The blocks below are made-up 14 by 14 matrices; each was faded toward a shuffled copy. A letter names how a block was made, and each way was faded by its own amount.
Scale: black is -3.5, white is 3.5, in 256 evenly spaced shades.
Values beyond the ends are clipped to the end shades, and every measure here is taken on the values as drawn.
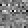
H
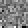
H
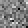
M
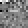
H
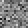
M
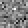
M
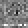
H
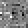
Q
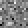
H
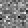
Q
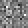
Q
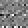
H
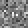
Q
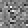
Q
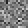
Q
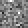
M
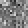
Q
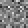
Q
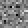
H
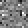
Q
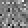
Q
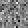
M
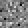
H
